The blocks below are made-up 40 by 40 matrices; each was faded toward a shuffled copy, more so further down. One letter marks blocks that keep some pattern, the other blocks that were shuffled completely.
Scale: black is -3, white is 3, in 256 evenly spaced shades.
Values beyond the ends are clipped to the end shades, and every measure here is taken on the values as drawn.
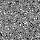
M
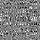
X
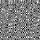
X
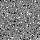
M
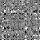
X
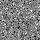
M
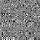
X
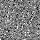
M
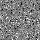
M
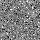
M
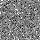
M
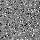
M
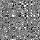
X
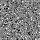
M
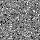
M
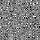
X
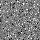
M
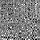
X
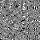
X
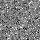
M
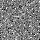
M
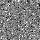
M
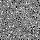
M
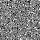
M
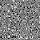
X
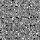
X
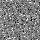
M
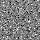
M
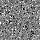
M
